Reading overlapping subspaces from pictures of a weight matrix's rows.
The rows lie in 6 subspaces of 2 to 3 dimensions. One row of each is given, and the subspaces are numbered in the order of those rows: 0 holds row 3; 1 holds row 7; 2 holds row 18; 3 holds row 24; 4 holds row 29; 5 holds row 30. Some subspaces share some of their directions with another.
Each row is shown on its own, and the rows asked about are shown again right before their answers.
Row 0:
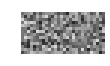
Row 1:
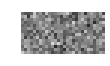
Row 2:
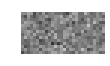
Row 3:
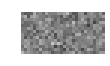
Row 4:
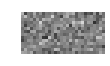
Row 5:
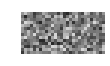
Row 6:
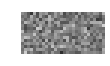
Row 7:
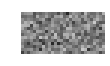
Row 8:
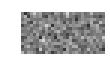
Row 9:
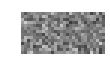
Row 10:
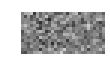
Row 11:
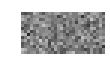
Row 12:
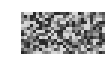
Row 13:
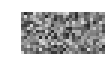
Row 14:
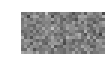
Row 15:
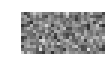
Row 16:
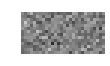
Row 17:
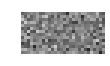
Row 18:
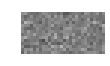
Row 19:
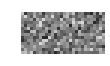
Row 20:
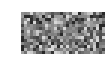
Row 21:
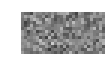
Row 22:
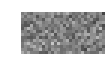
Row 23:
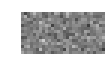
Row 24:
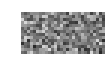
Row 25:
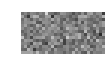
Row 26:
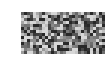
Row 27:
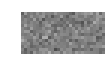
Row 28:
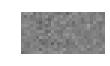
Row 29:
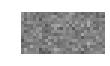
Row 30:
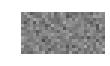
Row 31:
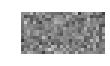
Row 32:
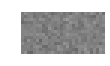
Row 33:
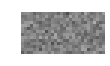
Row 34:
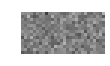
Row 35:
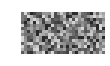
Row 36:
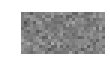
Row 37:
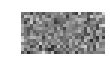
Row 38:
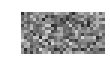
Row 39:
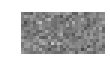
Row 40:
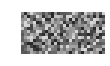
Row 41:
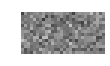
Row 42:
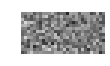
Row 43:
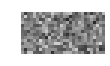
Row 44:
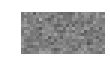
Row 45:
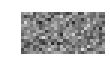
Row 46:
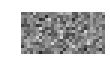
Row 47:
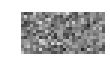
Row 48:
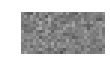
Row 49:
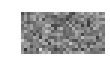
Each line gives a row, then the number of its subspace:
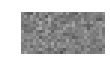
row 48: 2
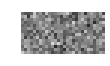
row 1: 0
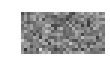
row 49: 4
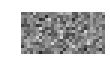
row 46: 4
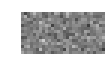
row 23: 5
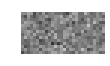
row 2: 0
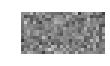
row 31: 1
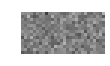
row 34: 0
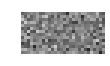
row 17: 3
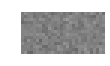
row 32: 3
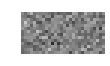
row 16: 1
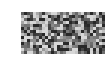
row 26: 3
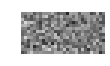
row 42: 3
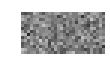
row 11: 3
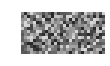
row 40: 1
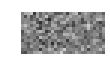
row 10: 2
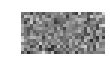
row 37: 1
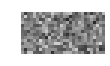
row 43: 3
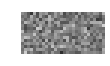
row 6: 2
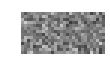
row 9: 3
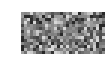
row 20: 1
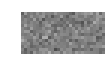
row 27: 4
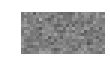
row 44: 4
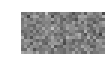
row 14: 0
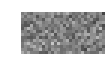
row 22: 1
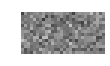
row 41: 4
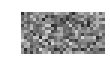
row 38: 4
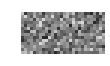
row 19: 4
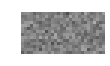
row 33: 1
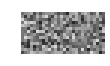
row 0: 3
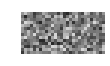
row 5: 2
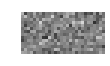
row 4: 4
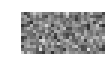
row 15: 1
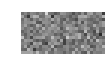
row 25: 0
